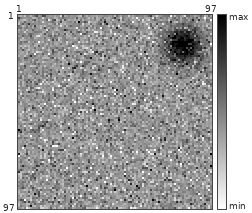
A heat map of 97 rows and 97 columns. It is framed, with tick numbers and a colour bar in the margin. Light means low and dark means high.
Stripes: none. Bumps: one, in the top right. Ninth with the highest average: top right.
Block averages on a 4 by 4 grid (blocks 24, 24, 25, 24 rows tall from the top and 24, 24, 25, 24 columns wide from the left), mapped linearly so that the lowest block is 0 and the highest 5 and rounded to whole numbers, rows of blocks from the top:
0005 / 0001 / 0000 / 0000
